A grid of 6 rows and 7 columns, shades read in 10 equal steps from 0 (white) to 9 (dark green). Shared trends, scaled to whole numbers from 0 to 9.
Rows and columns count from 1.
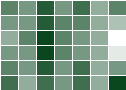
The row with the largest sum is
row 6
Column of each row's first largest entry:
3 3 3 3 3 7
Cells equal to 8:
3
